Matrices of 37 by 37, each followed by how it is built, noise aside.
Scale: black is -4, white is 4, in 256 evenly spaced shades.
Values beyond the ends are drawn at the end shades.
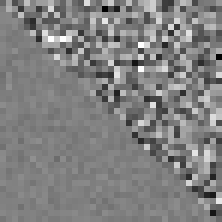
upper triangular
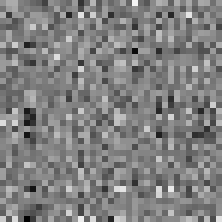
low rank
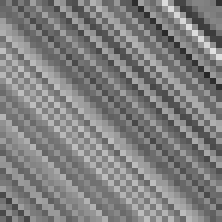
Toeplitz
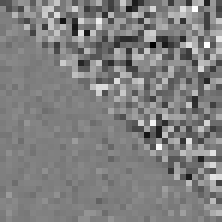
upper triangular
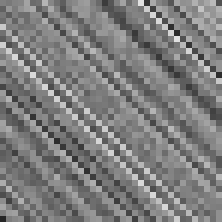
Toeplitz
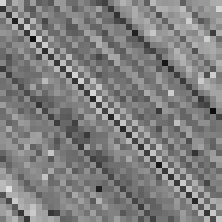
Toeplitz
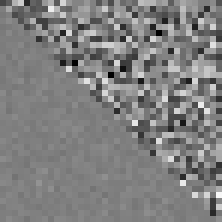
upper triangular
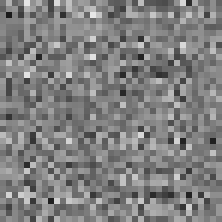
low rank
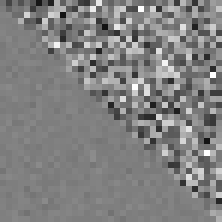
upper triangular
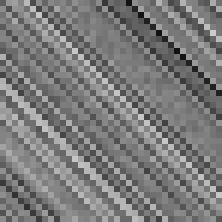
Toeplitz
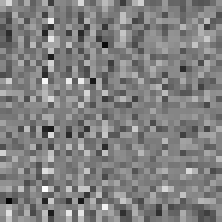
low rank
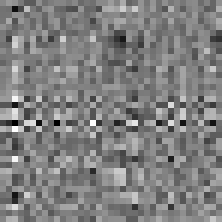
low rank
